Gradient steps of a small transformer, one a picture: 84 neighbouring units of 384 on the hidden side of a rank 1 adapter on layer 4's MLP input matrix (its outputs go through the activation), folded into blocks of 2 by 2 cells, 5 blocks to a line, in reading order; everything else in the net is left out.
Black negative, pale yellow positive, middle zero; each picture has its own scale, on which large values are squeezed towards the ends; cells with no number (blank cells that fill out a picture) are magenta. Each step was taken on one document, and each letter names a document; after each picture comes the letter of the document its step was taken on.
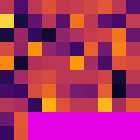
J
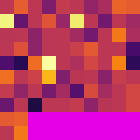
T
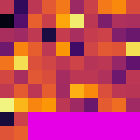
T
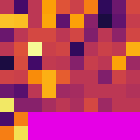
T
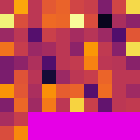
T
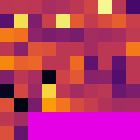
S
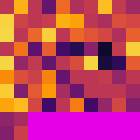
J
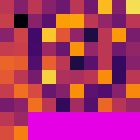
S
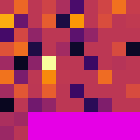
J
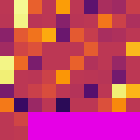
S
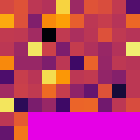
T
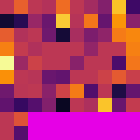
S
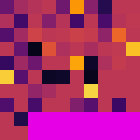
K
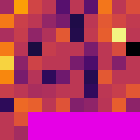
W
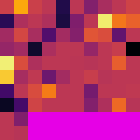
W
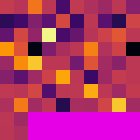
W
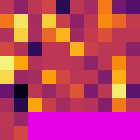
S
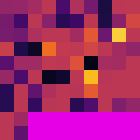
K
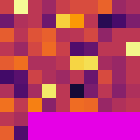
T
